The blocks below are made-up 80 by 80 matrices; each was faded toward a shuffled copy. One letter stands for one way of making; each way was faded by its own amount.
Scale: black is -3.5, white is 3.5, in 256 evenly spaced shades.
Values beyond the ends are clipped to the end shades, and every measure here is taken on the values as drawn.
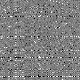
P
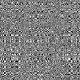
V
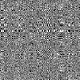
V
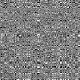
V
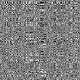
V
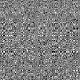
V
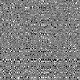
P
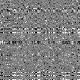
P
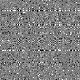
P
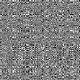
V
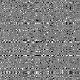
P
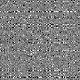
P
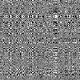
V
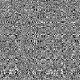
V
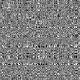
V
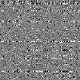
P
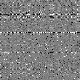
P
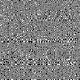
P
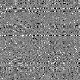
P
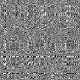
V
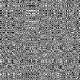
V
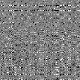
P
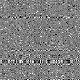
P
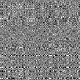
V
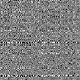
V
